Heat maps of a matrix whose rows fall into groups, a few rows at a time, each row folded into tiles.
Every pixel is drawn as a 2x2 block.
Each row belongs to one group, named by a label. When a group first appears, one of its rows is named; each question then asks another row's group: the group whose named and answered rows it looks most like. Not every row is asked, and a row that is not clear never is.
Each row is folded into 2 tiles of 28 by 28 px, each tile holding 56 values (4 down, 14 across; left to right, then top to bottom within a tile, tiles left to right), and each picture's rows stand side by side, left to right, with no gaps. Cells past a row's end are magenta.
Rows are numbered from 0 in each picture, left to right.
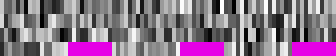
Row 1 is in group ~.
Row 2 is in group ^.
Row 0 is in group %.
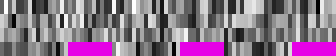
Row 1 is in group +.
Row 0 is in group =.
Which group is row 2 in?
%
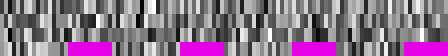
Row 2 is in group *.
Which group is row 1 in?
~
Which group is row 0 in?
^
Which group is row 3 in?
*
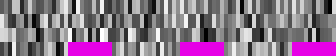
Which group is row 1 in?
*
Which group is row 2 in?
*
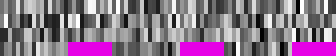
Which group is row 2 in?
=
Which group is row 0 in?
^
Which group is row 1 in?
=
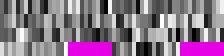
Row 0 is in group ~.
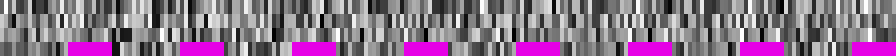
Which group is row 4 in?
%
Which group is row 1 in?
%
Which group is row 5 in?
=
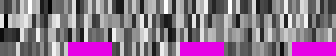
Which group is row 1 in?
+
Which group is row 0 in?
%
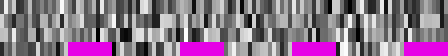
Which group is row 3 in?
+
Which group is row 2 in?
*
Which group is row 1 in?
%
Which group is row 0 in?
=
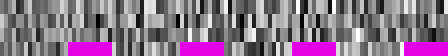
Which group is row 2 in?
%
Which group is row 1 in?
~
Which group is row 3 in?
~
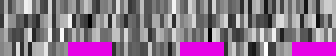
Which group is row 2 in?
%
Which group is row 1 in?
=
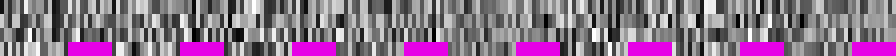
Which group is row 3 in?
=
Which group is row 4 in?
=
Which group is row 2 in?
%
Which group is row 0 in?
^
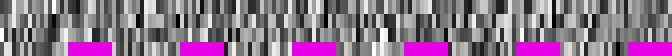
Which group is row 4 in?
%
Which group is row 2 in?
+
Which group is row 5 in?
*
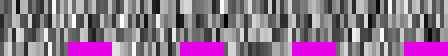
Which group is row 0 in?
*
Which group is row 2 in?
+
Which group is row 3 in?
*
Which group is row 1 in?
~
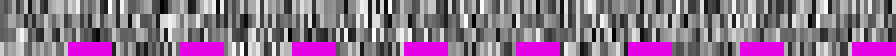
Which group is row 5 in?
^
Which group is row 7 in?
~
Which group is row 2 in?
^
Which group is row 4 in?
*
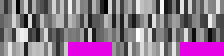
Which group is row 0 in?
*
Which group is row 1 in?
^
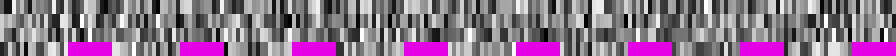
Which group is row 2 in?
+
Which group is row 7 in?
^
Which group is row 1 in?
~
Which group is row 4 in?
~
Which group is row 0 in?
+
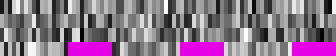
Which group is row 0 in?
^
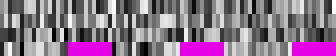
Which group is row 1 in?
%
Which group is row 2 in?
~
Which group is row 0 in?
^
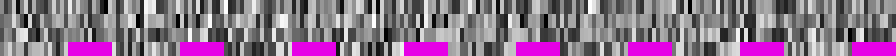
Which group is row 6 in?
+
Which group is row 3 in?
+
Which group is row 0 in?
*
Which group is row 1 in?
~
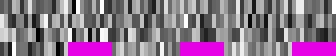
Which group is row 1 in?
*
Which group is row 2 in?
~
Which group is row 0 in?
=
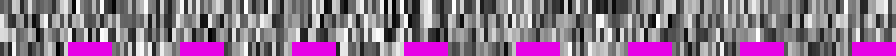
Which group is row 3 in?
+
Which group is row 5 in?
^
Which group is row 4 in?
=
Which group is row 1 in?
^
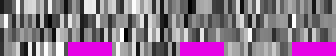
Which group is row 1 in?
+
